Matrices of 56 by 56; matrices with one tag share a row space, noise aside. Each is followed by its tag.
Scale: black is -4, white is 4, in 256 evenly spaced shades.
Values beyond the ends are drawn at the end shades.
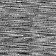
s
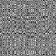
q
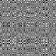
q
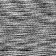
s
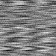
s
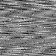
s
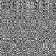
q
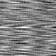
s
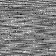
s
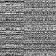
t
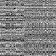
t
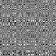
q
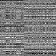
t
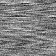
s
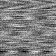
s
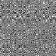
q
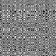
q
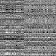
t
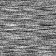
s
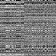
t
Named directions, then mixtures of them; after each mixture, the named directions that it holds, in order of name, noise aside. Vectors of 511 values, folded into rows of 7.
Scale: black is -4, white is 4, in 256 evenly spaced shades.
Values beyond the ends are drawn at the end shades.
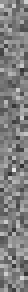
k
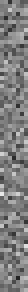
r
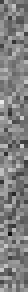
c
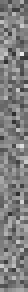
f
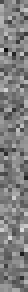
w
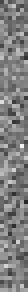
c, f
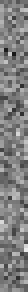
r, w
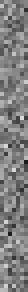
c, k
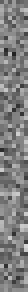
r, w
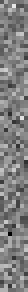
c, k, r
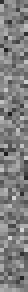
c, w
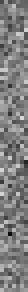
c, r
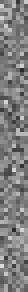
k, w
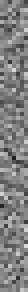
f, r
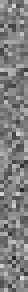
k, r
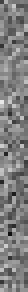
c
